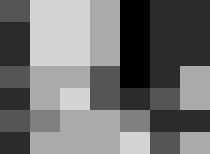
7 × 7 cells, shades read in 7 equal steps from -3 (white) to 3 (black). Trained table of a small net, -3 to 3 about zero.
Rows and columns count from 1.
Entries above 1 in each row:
3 4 4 2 2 2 1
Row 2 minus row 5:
0 -1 0 -2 1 1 3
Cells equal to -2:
8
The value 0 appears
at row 6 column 2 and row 6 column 5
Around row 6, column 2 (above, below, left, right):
-1 -1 1 -1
